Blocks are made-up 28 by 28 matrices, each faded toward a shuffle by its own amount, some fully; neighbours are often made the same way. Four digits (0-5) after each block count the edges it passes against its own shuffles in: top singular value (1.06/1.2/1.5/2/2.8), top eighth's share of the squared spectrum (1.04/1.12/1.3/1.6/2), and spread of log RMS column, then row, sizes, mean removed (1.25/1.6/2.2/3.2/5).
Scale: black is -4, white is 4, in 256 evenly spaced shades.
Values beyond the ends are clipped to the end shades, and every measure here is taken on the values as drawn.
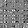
4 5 2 2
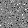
0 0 0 0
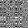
4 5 2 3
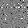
3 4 1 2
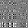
4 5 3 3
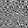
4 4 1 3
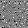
3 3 2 1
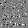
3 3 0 1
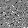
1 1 0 0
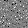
0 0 0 0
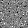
0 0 0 0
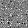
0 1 0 1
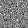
1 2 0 0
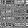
4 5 2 3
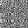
3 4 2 2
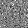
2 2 0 0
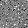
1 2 0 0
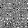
3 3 1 1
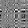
4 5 2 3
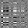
4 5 3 3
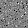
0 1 0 0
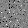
2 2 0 0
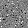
0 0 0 0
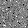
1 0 0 0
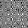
3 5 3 1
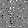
3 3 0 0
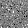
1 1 0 1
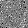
2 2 2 0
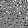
0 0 0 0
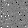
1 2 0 0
